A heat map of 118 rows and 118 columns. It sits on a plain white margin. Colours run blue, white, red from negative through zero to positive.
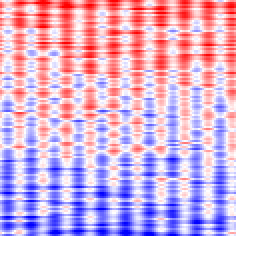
Slope: up to the top. Average level on the scale: 50%. Stripes: upright, repeating 10 times. Histogram: bell-shaped.
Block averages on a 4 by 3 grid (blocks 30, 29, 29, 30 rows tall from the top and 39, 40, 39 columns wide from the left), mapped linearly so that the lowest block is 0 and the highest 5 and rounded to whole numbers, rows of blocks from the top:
555
333
222
001
